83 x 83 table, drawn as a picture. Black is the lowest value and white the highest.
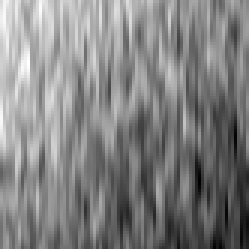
Slope: up to the top left. Mirror symmetry: none. Ninth with the lowest average: bottom right. Grain: streaks running down.
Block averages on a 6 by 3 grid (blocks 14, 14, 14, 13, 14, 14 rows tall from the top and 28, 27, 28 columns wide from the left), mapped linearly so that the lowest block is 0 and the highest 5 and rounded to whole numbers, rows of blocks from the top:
543 | 433 | 432 | 421 | 311 | 210
